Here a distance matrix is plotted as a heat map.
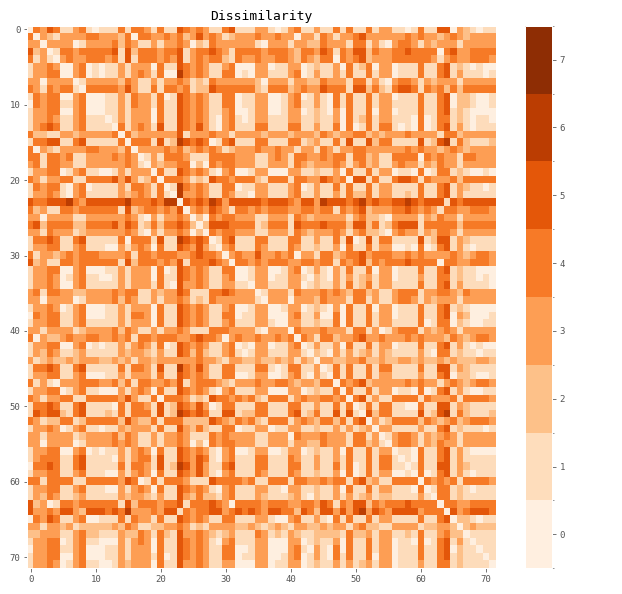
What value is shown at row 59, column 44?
2
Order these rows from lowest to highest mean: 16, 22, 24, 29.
29, 22, 16, 24
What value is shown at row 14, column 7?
2
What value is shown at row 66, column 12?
2
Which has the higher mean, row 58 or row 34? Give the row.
58
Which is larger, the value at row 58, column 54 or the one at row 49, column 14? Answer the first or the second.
the first
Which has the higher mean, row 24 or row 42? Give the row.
24
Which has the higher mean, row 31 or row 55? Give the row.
31
